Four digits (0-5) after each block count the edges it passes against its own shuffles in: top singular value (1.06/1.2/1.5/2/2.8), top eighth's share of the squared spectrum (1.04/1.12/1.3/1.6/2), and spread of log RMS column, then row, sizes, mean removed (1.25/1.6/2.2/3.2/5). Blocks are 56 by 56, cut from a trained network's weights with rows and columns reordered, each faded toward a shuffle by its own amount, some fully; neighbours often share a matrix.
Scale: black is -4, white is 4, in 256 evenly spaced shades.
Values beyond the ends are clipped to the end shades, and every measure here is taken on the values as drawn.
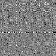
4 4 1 2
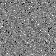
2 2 0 1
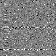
3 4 0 2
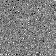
2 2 0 1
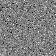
0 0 0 0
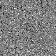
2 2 0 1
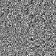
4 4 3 1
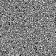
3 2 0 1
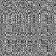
4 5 3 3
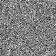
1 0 0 0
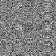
4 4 2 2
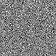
2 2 1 0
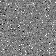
0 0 0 0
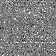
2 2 1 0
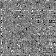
3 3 2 1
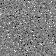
0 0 0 0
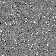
0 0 0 0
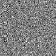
3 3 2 1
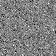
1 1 0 0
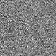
3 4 1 1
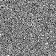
1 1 0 0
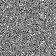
1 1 0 0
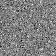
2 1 0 0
